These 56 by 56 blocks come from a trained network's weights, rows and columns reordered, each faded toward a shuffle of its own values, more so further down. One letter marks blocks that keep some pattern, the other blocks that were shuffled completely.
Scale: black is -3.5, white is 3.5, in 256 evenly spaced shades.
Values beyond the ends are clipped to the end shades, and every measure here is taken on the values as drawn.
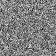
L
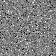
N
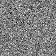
L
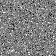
N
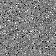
L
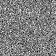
L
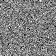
N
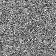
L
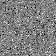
L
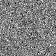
L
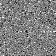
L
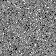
N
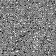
N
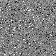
L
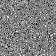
L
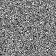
N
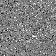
L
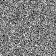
N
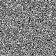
N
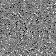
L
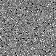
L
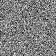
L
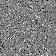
N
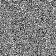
N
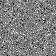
N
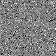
L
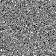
L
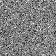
N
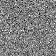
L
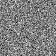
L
